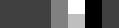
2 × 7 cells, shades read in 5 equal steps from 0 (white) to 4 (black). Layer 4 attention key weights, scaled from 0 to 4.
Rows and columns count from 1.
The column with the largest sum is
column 6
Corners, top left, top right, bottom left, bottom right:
3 3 3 3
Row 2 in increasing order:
1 2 3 3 3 3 4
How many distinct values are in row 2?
4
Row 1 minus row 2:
0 0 0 0 -1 0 0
